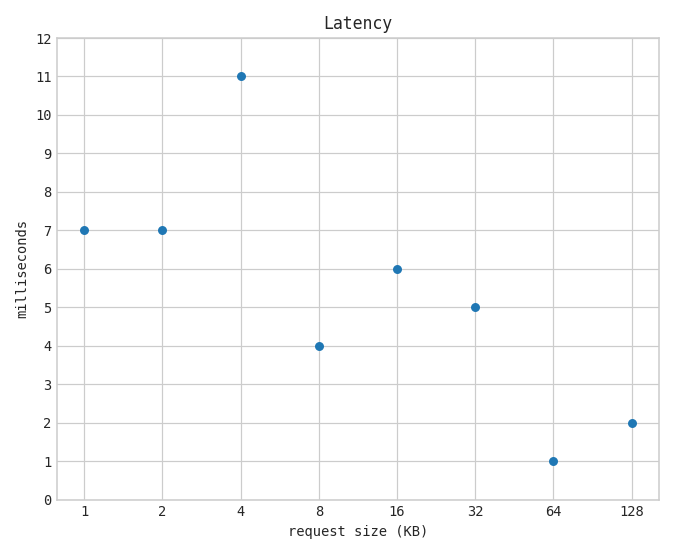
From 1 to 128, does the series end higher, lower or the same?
lower
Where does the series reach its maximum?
4
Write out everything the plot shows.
Title: Latency
x-axis: request size (KB), ticks 1 2 4 8 16 32 64 128
y-axis: milliseconds, ticks 0 1 2 3 4 5 6 7 8 9 10 11 12
Values:
7 7 11 4 6 5 1 2
